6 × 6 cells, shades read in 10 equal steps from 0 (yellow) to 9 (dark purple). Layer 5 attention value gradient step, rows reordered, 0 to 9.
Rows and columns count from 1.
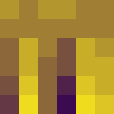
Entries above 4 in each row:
0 0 2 3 3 3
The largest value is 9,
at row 6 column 4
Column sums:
30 13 26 36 13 16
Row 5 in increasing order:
1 1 2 5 6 8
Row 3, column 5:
2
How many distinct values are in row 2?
1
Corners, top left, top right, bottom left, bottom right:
3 4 7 1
